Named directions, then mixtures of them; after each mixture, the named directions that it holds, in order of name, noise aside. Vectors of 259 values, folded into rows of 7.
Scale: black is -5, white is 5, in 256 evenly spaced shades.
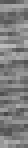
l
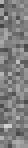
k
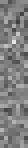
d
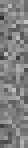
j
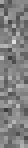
d, k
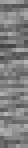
l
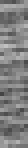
l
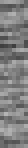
l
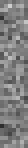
j, l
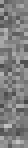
k, l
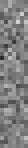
d, j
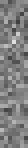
d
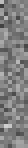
k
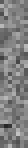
j, k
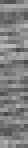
l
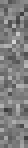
d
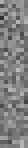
j, k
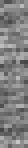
k, l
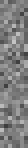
d, k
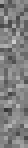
d, k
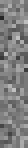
j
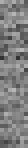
j, l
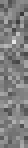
d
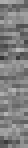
j, l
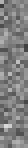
k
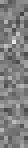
d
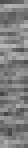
l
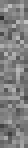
j, l
